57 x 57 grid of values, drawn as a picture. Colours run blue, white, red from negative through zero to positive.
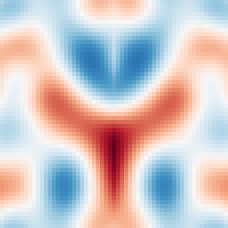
Mirror symmetry: left to right. Ninth with the lowest average: top middle. Slope: none. Grain: smooth.
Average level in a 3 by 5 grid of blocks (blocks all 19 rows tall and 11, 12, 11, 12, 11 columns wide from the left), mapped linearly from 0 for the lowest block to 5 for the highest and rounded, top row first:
2 0 0 0 2 | 2 4 3 4 2 | 2 0 5 0 2
